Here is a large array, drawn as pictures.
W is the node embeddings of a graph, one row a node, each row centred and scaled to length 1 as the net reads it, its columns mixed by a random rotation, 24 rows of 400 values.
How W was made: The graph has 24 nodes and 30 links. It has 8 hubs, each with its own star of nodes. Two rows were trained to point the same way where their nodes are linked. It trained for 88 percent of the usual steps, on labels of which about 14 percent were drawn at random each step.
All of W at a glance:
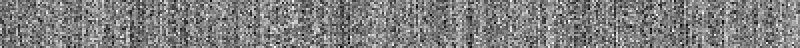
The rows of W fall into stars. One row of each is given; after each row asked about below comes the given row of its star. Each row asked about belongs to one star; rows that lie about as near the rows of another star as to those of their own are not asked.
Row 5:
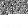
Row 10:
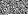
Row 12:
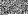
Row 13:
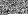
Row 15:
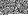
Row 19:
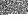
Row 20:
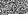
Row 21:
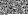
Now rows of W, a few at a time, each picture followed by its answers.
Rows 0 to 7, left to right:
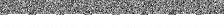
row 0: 13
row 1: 5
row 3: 13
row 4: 21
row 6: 5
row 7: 10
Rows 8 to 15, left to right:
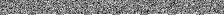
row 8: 21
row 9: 19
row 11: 10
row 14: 15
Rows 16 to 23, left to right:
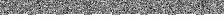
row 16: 12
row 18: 20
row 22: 12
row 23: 15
